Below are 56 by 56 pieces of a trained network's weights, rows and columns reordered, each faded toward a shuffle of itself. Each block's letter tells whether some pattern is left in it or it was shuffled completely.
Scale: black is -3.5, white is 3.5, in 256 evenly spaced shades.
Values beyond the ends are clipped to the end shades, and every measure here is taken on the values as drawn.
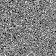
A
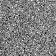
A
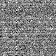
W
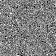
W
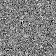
A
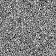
A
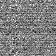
W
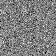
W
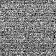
W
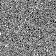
A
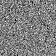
A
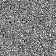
A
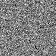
A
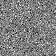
A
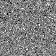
A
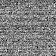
W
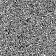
A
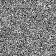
A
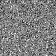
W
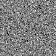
W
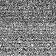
W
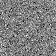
A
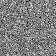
A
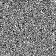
A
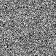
W
